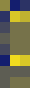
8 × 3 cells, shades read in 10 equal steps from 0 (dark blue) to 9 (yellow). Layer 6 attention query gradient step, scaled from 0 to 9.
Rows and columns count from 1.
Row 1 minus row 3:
3 -4 -3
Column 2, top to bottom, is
0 8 4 4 4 9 3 4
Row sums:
6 16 10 11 10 17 9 11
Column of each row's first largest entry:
1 2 2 2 2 2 1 2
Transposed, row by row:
5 1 2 3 2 0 3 3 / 0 8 4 4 4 9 3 4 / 1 7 4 4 4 8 3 4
